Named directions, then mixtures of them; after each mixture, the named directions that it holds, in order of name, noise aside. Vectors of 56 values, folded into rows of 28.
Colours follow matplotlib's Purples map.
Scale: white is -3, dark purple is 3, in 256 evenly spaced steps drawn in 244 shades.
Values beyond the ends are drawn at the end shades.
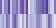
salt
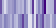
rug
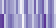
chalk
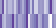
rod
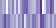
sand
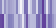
chalk, rug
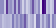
rug, sand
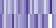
rod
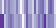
chalk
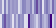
rod, sand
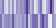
rod, sand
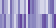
salt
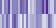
salt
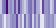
rug, sand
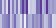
salt, sand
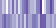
sand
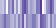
sand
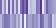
salt, sand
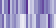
chalk, salt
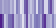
chalk, rod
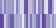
chalk, rod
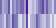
rod, salt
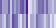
rod, salt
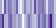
chalk, rod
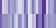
chalk, rug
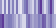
chalk, sand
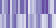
salt
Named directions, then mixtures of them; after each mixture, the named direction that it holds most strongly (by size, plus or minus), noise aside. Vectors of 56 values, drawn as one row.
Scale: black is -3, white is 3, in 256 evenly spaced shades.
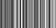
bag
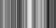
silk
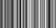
bag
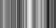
silk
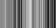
silk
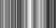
silk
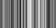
silk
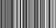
bag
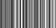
bag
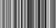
bag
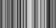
silk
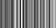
bag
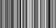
bag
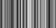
bag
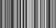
bag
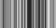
silk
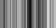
silk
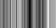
silk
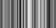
silk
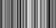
silk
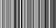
bag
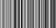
bag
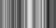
silk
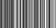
bag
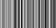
bag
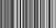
bag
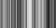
silk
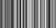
bag
